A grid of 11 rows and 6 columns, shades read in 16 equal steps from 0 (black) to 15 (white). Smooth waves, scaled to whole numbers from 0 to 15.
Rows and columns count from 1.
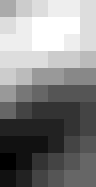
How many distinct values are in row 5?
4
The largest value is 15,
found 5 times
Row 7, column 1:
6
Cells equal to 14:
6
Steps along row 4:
same same down same down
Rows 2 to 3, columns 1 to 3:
13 14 15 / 14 14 15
